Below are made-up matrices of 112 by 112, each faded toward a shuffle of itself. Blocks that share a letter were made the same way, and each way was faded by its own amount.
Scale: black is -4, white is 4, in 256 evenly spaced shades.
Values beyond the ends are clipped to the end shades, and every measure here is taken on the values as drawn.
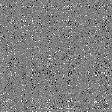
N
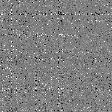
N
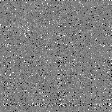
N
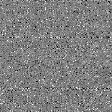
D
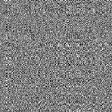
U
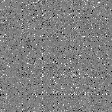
N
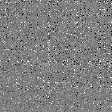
N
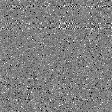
D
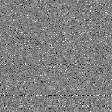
D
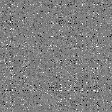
N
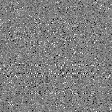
D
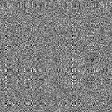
U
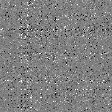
N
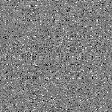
D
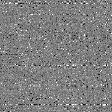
D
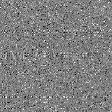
D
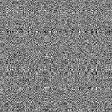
U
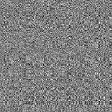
U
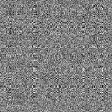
U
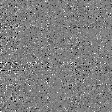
N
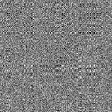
U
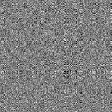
U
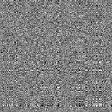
U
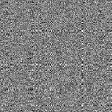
U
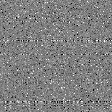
D
